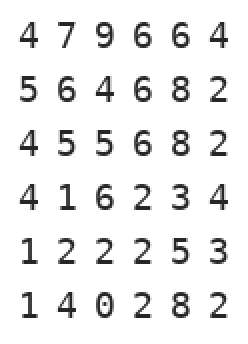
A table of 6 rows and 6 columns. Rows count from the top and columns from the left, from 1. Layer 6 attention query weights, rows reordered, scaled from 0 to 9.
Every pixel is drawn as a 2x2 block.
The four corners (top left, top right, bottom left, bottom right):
4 4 1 2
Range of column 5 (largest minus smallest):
5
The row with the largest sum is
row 1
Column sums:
19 25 26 24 38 17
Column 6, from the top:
4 2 2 4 3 2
